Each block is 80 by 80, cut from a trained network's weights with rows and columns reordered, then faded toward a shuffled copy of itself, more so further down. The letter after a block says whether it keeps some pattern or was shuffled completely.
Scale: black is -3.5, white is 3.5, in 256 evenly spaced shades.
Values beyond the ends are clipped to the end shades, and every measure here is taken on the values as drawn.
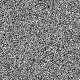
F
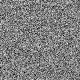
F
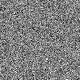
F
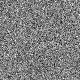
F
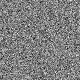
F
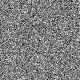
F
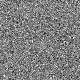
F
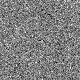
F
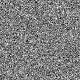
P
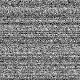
P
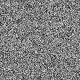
F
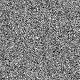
F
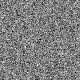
F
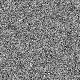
F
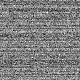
P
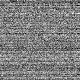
P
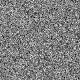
F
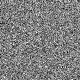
F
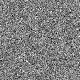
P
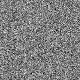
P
